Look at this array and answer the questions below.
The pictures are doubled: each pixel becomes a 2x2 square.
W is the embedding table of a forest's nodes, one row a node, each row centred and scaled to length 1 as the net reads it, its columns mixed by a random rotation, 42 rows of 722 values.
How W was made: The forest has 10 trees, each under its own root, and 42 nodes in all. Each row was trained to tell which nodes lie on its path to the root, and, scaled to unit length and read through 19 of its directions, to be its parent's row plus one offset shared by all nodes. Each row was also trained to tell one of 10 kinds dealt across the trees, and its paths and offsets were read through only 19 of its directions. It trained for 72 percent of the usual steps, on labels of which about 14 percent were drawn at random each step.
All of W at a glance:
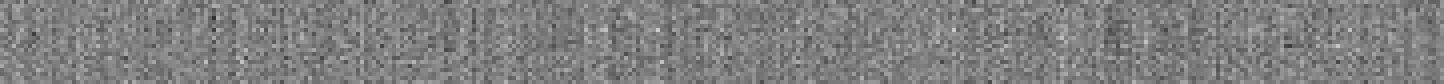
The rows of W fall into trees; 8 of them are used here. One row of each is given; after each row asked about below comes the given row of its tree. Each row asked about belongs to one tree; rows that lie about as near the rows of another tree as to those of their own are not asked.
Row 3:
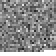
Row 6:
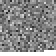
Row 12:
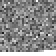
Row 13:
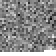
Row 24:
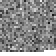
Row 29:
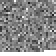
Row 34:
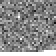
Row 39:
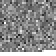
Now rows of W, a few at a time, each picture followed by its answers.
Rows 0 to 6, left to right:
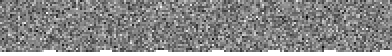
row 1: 24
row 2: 39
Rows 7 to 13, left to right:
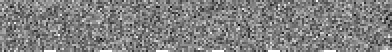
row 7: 3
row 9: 6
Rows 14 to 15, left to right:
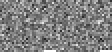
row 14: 12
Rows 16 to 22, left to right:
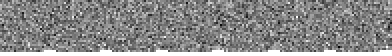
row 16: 34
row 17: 12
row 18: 3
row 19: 13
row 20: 34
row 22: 13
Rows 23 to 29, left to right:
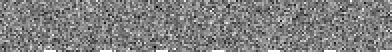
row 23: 13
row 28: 29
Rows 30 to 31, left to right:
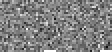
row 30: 6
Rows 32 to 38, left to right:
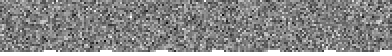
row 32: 12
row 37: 29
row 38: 12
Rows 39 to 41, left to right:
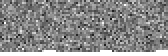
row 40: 6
